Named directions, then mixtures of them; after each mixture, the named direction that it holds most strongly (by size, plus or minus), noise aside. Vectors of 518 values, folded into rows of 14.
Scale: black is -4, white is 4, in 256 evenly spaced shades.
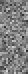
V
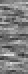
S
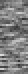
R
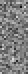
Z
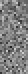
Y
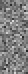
V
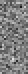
Z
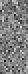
Y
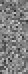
V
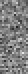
Y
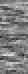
S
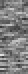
R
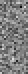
Z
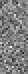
Y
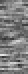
R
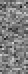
Z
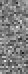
Y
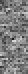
V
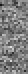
Y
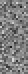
Z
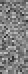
V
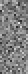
Y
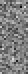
Z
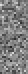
Y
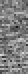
R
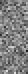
V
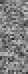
V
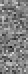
Y
